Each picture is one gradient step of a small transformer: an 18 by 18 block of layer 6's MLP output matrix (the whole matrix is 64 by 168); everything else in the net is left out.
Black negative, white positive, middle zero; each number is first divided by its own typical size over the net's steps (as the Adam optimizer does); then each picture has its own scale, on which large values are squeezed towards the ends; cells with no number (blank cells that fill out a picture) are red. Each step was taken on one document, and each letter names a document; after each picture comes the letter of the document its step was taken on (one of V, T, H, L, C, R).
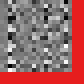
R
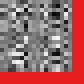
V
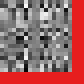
V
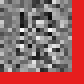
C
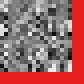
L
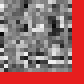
L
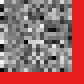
L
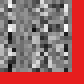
R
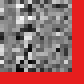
V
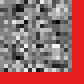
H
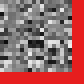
L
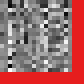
R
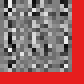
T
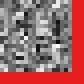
H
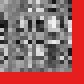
L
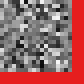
H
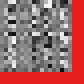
T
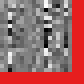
R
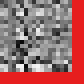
H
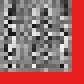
T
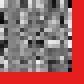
L
